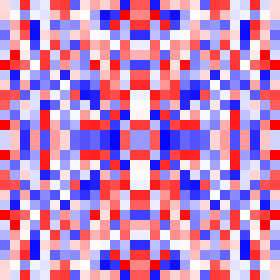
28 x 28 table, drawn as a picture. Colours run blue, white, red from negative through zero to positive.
Seam: none. Mirror symmetry: left to right and top to bottom. Slope: none.
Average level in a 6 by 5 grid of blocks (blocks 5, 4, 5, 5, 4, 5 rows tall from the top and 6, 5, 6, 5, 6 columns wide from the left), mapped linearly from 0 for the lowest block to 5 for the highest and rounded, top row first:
22322
22522
20302
20302
22522
22322
